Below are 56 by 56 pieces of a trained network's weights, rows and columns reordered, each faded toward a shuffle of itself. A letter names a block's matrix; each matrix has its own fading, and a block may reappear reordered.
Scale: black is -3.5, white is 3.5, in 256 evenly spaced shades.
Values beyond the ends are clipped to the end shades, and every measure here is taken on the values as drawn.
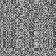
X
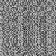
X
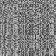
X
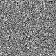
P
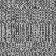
X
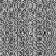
X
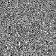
P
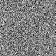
P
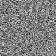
P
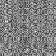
X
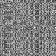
X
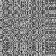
X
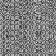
X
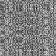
X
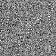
P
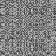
X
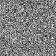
P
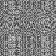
X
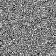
P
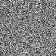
P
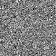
P
